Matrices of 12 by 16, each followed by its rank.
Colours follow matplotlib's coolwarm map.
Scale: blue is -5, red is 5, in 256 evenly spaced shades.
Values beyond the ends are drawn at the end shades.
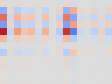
one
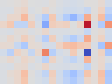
two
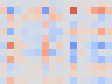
two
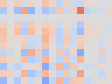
two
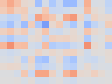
two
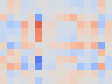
two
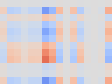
one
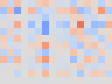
two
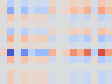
one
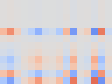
one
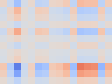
one
